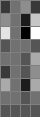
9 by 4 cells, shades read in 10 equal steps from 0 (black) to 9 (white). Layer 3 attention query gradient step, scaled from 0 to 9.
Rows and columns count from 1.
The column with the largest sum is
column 4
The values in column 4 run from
2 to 9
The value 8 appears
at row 3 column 1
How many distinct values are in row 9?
1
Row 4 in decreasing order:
4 4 3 3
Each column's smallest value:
2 3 0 2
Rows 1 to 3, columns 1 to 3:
2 4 5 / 5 4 1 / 8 4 0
